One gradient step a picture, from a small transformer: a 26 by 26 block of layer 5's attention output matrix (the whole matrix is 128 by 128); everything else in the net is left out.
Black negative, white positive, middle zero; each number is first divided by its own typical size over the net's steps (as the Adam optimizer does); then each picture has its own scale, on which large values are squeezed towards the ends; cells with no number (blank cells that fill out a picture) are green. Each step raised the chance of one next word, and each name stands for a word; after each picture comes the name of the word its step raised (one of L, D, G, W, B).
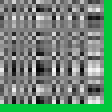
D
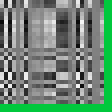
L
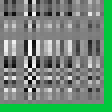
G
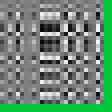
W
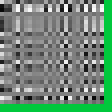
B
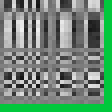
L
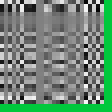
B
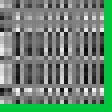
D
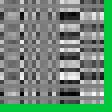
W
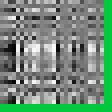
D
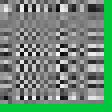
B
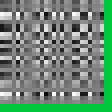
W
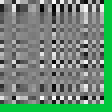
B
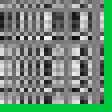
D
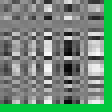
D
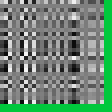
D
